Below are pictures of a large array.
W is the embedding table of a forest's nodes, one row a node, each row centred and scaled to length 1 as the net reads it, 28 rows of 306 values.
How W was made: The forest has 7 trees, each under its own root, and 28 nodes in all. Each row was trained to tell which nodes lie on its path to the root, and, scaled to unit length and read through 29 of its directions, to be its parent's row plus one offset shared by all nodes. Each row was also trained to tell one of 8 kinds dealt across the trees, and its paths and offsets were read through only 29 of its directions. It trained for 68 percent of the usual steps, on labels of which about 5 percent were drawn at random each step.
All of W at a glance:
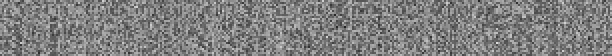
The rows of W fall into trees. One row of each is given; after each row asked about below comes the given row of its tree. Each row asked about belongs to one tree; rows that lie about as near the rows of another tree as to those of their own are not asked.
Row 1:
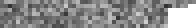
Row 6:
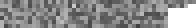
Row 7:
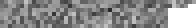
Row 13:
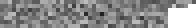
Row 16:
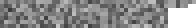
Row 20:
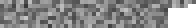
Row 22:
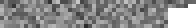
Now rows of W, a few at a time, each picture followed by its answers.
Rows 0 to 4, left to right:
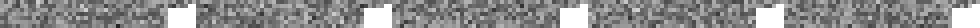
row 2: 7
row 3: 6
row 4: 6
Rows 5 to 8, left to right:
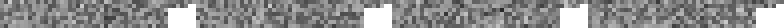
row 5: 20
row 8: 13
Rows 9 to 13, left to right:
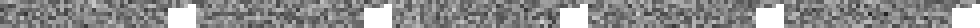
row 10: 22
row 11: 20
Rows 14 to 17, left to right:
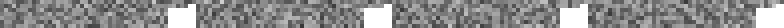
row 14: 13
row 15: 1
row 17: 16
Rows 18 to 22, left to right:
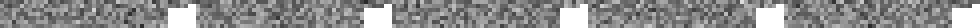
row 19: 22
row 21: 7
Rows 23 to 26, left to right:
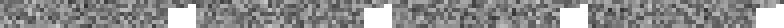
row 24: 13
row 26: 16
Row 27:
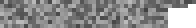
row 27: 22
